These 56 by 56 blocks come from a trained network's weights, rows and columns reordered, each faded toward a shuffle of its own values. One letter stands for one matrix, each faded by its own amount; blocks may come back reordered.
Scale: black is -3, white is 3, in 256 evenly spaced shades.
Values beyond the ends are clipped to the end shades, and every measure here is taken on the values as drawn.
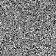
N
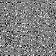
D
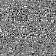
D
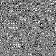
D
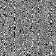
N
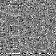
N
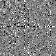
N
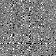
N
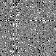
N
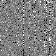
N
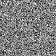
N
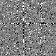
N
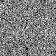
N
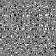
D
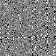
N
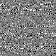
D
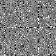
N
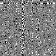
N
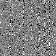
N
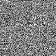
N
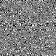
D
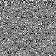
D
